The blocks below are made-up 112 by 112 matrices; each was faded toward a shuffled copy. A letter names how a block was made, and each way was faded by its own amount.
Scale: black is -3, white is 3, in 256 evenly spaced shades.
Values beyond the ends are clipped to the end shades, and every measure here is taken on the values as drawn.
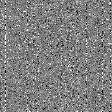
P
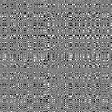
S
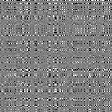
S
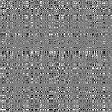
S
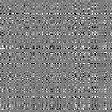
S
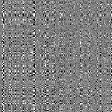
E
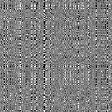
E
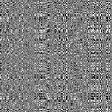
E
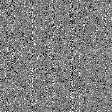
P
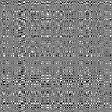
S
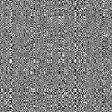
E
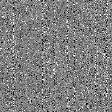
P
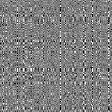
E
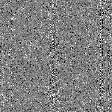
P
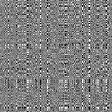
E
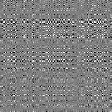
S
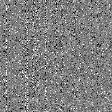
P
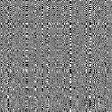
E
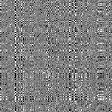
E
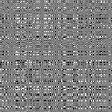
S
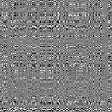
S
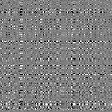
S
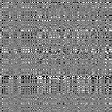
S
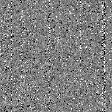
P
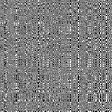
E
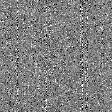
P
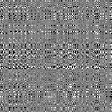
S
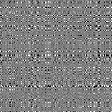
S
